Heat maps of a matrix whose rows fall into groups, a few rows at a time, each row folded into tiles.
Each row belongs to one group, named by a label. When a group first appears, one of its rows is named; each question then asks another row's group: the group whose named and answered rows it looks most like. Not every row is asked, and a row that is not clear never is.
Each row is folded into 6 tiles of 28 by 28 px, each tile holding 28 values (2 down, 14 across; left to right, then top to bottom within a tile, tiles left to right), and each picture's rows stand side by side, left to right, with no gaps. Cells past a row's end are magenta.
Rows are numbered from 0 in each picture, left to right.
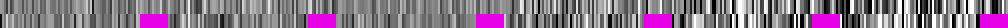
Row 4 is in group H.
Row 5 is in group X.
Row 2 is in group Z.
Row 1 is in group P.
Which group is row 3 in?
Z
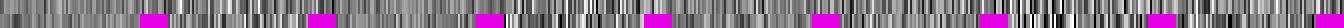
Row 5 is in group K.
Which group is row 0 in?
X
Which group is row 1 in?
X
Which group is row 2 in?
H
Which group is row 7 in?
P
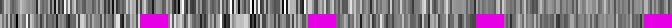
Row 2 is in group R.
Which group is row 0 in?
Z
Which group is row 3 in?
P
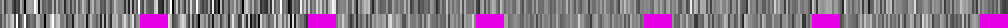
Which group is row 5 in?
H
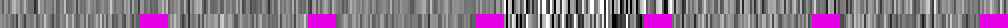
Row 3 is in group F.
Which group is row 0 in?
R
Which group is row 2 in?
R
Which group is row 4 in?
K
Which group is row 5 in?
R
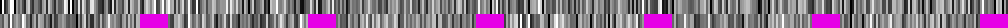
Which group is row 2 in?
K
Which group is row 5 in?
K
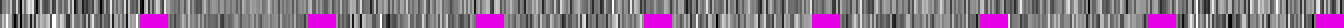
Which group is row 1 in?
P
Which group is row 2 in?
R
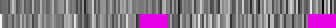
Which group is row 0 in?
X
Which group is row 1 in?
K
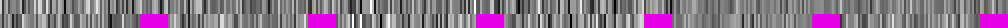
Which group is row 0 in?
F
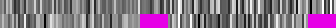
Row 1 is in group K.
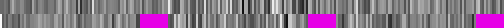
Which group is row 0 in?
X
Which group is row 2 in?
P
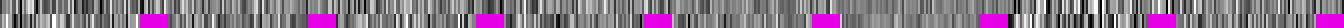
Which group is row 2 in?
H
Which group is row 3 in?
P
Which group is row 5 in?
X
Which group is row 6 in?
R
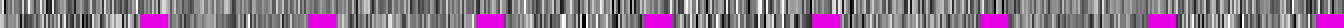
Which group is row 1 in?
F
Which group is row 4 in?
R
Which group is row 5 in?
K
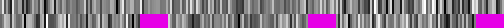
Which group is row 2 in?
F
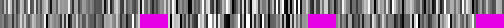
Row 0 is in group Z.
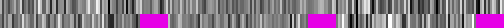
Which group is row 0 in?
F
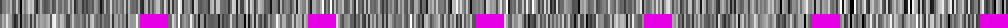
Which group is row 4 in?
Z
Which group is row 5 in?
K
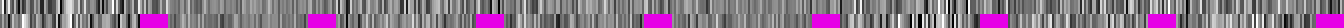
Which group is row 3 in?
P
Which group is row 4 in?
R
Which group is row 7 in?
K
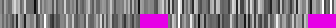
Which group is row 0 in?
R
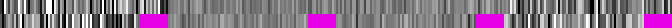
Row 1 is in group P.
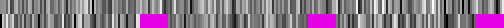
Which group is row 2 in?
F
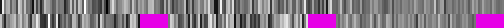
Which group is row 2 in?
F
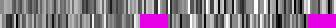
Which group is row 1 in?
F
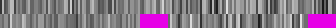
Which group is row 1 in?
H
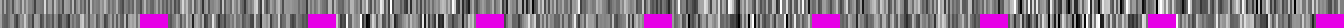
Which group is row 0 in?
Z
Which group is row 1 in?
R
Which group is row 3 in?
H
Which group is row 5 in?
F
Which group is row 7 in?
X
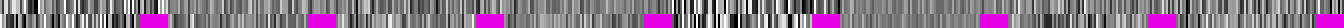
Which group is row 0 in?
R
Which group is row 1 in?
Z
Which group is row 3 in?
K
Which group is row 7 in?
K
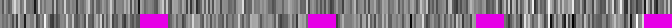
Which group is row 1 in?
H
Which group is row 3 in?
Z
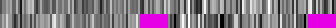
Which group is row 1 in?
P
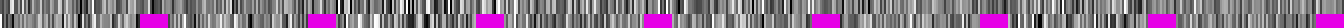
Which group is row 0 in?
X
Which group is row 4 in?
X
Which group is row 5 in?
H
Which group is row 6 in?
Z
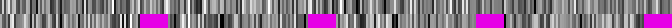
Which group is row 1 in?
P
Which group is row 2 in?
F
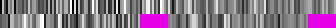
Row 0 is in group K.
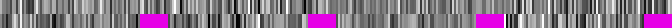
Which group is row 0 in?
P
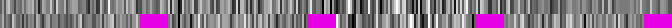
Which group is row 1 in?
K
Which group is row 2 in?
X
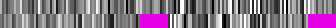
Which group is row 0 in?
F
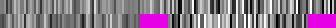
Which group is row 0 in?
R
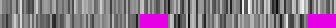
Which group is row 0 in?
P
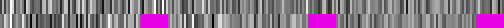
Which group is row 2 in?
K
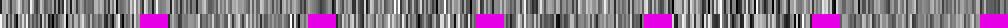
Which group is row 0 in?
Z
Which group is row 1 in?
H
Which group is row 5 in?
H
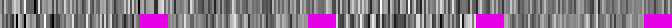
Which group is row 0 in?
R
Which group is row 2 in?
Z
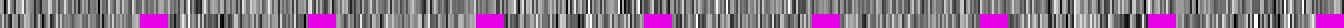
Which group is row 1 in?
P
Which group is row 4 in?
Z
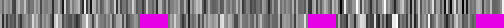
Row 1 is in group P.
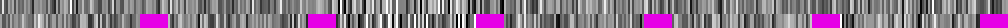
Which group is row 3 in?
P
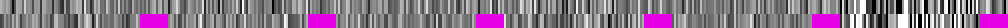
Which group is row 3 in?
Z
